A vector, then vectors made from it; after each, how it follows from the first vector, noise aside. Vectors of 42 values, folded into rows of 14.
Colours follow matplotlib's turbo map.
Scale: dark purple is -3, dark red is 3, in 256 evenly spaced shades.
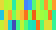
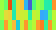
wrapped around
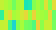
shrunk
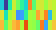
wrapped around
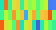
wrapped around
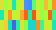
copied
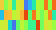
copied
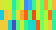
copied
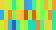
copied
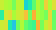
shrunk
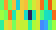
wrapped around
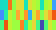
wrapped around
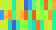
copied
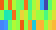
wrapped around
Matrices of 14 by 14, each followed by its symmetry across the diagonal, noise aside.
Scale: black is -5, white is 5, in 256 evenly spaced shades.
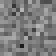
neither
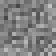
symmetric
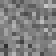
antisymmetric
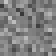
antisymmetric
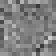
antisymmetric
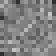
symmetric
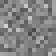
symmetric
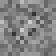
symmetric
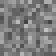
neither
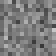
neither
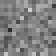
antisymmetric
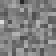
antisymmetric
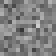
neither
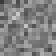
symmetric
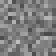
neither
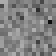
neither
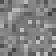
symmetric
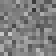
antisymmetric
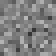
symmetric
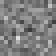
neither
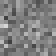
neither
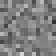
antisymmetric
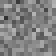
neither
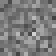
symmetric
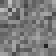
symmetric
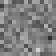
antisymmetric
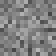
symmetric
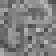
antisymmetric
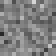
antisymmetric
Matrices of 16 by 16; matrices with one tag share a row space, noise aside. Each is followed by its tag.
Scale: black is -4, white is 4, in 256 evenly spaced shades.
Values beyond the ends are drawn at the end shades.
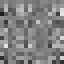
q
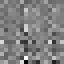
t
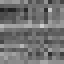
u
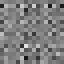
t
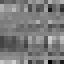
u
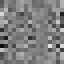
q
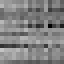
u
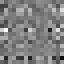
q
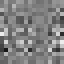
q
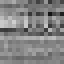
u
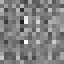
t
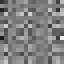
q
